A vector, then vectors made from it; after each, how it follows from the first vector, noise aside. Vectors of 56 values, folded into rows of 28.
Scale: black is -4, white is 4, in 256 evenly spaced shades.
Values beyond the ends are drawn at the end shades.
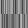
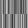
reversed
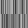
copied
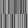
reversed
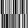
scaled up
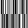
scaled up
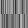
copied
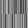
reversed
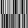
scaled up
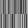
reversed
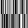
scaled up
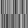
copied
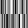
scaled up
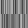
copied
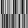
scaled up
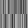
reversed
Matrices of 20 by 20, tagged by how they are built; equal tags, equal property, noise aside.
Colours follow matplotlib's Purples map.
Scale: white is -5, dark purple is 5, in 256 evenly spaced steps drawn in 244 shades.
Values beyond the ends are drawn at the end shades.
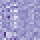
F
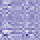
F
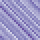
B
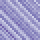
B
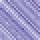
B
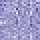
F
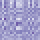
F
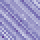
B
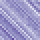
B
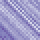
B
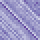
B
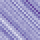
B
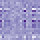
F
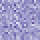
F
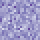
F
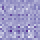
F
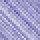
B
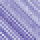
B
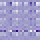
F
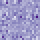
F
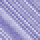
B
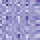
F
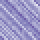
B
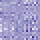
F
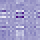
F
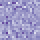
F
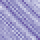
B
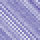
B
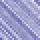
B
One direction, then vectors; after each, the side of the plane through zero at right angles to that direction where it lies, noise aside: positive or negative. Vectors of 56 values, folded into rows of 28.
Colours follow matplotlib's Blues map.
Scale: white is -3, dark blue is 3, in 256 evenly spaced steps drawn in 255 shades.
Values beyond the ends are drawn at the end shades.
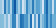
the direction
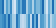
negative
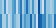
positive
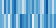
positive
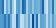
negative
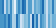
negative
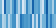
positive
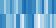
negative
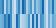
negative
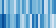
negative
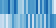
positive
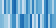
positive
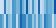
positive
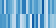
negative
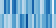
positive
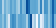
positive
